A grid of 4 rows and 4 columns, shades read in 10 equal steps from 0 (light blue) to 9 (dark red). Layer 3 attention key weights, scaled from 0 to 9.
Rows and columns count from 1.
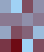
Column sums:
15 19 14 14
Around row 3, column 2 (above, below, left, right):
4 9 2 5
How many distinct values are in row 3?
4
